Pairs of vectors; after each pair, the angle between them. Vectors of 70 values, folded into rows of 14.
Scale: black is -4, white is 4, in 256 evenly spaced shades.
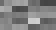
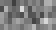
partly opposed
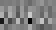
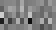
nearly parallel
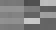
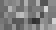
partly opposed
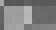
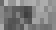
nearly opposite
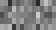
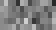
orthogonal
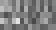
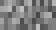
partly aligned
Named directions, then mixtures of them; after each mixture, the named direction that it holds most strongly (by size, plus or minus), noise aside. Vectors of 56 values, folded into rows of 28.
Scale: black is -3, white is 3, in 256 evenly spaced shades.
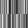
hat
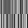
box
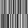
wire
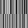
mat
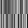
box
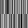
wire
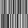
wire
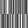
wire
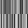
box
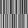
mat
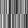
hat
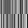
box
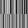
mat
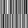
mat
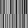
mat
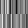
hat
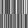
mat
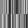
hat
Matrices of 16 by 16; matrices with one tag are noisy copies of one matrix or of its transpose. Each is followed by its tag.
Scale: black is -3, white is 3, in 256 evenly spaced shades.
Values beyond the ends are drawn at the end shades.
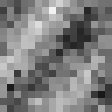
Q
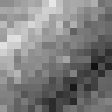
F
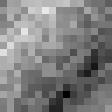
F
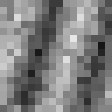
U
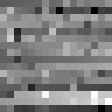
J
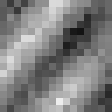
Q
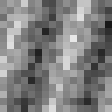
U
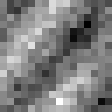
Q
